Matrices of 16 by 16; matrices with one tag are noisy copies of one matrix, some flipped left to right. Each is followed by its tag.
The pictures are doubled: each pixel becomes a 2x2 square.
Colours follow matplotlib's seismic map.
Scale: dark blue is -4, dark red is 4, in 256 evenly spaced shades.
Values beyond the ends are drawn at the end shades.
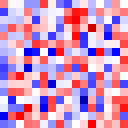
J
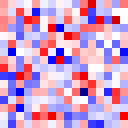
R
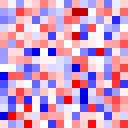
J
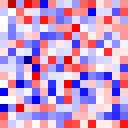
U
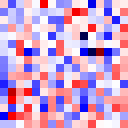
J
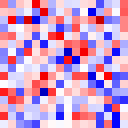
R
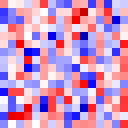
J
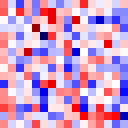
J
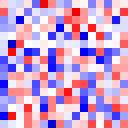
J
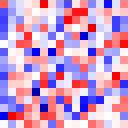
J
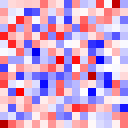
U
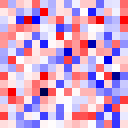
R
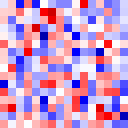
J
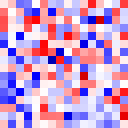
R
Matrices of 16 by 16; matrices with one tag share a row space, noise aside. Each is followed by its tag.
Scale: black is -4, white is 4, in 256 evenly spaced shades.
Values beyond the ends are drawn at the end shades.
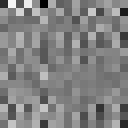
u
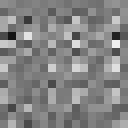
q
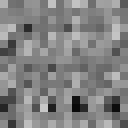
q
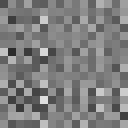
u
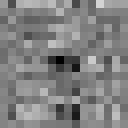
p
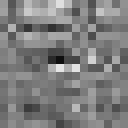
p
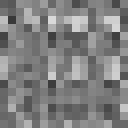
q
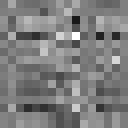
p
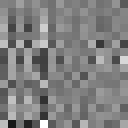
u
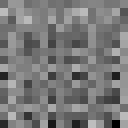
q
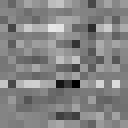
p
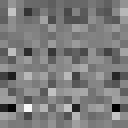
q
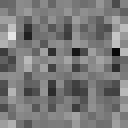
q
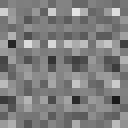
q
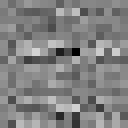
p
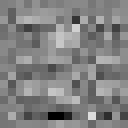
p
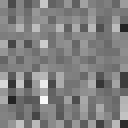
u
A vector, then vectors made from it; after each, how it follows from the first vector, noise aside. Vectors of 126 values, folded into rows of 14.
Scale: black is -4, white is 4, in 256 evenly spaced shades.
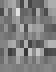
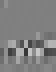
partly zeroed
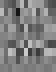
negated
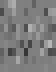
partly zeroed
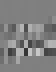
partly zeroed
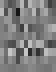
negated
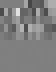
partly zeroed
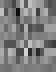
negated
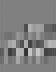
partly zeroed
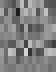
negated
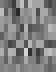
negated
